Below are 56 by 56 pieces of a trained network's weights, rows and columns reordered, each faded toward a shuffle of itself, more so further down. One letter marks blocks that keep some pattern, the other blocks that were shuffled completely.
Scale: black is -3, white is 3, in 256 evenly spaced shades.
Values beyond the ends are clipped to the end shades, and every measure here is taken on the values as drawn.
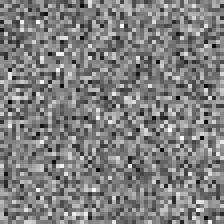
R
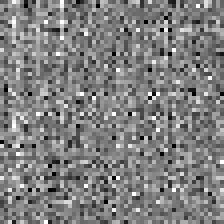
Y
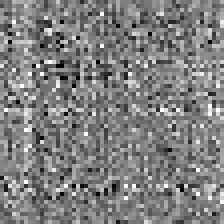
Y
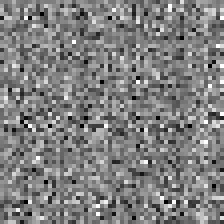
Y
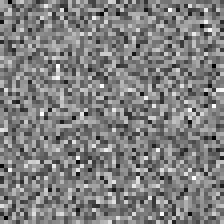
R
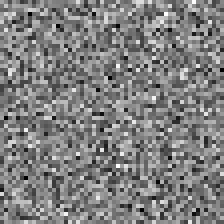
R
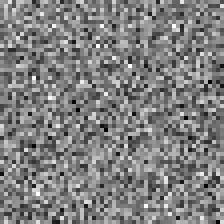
R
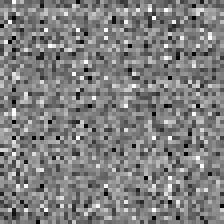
Y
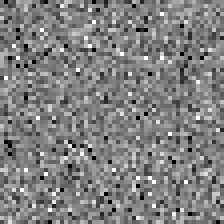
R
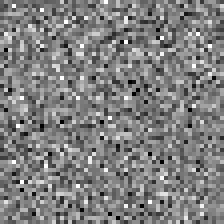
R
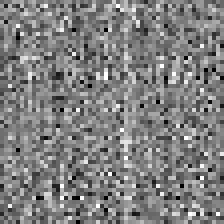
Y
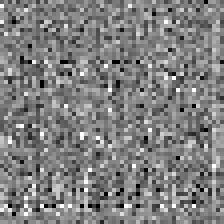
Y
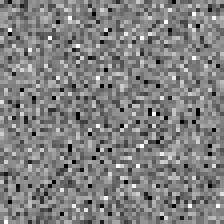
R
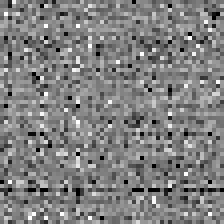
Y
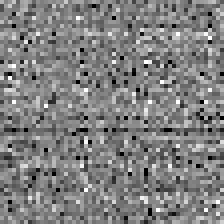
Y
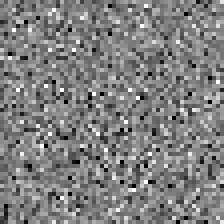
R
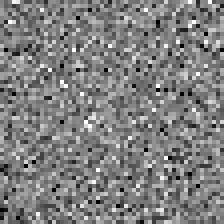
R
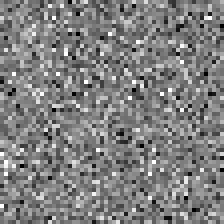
R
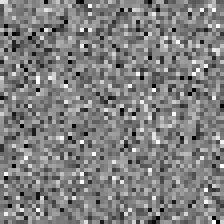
R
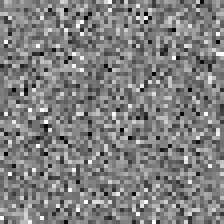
R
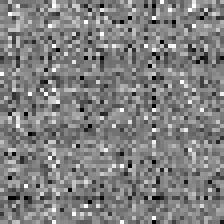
Y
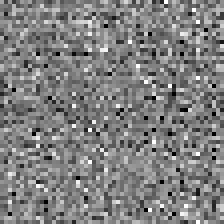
Y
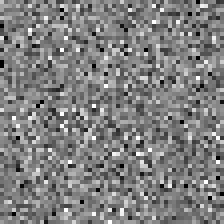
R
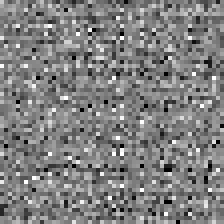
Y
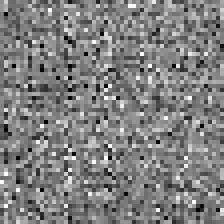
Y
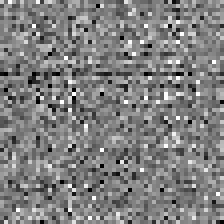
Y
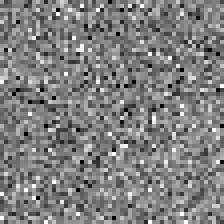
R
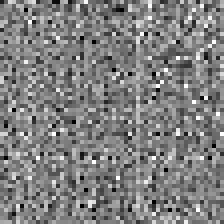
Y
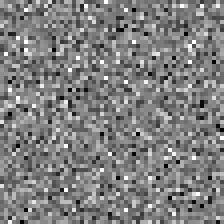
R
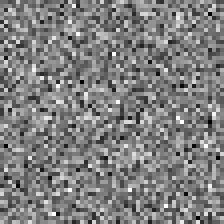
R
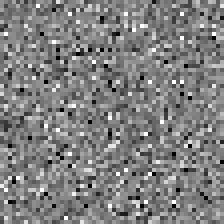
R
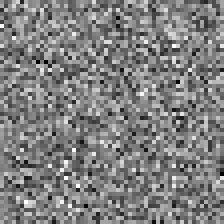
Y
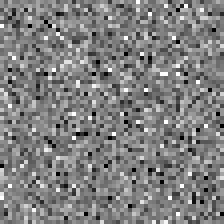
R
